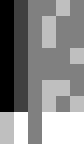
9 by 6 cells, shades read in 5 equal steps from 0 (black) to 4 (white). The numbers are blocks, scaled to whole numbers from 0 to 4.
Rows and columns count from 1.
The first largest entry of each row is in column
5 4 4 6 3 4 4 2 2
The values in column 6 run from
2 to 4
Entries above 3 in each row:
0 0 0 0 0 0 0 4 4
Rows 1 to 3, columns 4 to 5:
2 3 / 3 2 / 3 2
